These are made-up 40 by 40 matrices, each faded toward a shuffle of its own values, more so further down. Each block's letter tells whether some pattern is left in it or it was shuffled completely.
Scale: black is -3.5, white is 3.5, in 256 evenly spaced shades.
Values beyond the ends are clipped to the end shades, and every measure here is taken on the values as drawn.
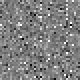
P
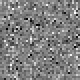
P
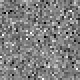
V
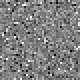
V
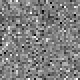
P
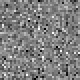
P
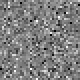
P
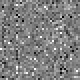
P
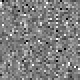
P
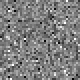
P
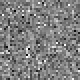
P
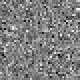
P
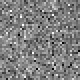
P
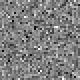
V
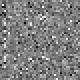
P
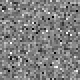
V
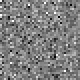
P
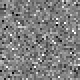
V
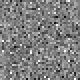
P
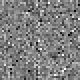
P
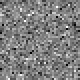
V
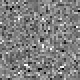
V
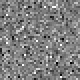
V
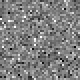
V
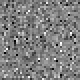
P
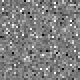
V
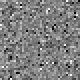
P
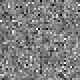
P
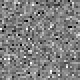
V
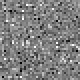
V
